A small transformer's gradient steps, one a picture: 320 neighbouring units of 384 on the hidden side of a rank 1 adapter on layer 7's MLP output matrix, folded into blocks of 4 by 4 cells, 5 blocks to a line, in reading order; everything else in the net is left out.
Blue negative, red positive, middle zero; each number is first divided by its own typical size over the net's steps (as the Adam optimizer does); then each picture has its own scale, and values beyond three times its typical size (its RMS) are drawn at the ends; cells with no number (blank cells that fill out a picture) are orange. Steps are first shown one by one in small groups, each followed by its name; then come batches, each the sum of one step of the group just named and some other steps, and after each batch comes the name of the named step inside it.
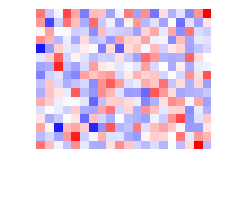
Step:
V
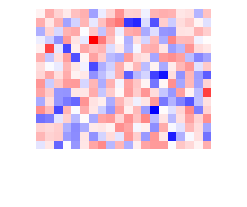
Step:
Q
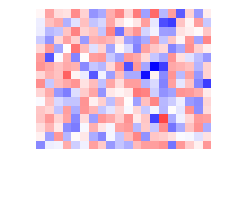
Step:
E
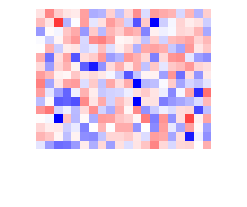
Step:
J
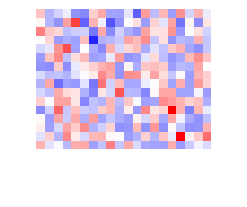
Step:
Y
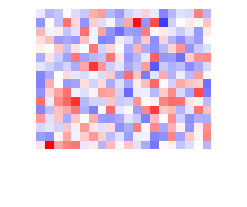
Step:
E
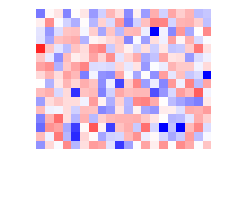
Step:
E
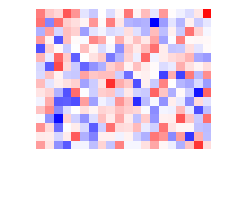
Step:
V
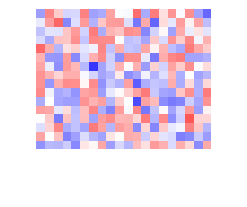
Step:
J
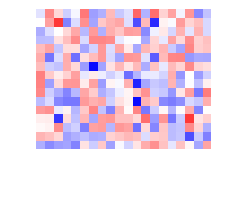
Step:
J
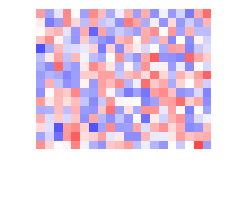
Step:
V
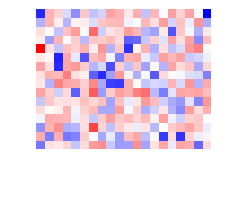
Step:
Y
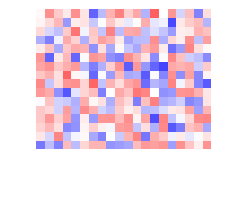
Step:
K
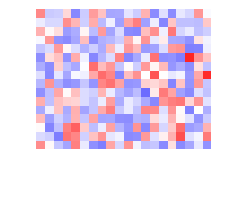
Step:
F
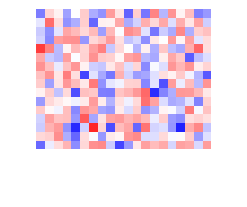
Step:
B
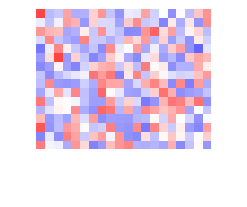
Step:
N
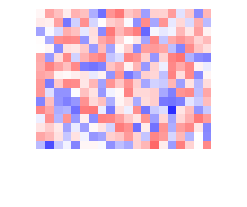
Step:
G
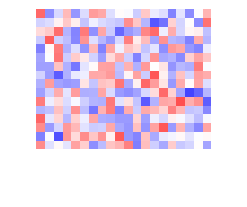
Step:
N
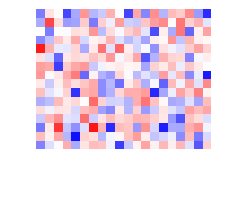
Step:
F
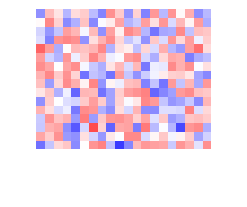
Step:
B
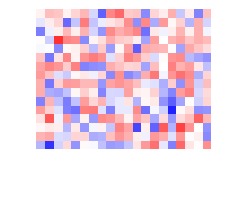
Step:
G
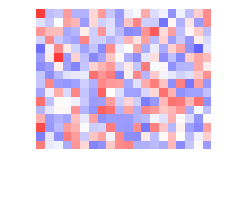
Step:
N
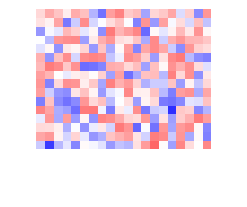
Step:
G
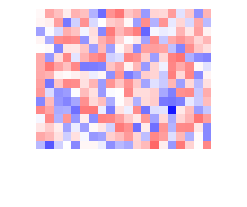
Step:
G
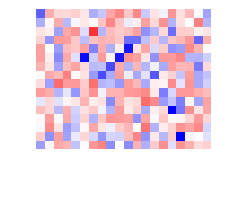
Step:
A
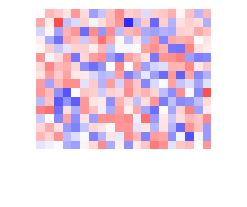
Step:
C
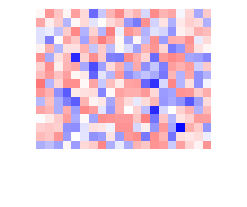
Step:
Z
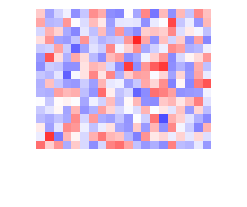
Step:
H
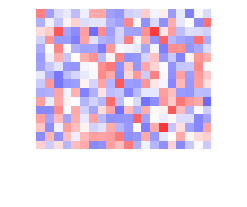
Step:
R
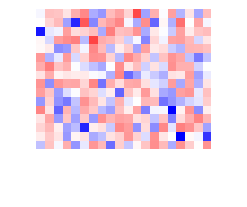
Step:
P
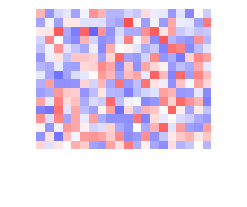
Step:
R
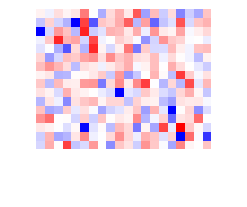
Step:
P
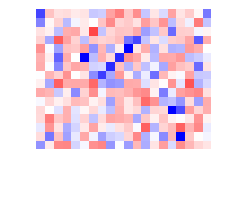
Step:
A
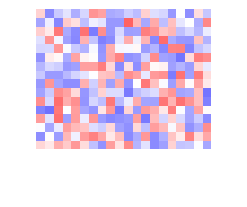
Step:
R
